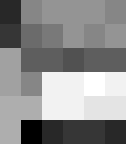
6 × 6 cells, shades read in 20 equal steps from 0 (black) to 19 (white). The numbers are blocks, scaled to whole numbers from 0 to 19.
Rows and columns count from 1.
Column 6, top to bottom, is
10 11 7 18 17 3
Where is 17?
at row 5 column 5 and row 5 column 6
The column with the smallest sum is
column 2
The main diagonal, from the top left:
3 8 7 18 17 3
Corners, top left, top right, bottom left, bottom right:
3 10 13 3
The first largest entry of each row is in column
3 4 1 5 3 1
